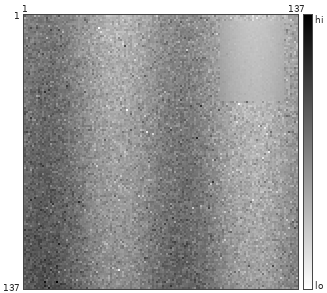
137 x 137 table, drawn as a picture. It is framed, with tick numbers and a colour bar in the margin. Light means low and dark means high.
In the top right lies a patch that is calmer than the rest. The top right is the calmest part. The ninth with the highest average is the bottom left. Stripes running up and down repeat 2 times from left to right. The top right is the ninth with the lowest average. Values rise toward the bottom left.
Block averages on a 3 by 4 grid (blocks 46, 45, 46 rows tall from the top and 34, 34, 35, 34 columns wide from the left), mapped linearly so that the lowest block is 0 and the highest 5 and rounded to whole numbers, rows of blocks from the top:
3120 / 4231 / 5342
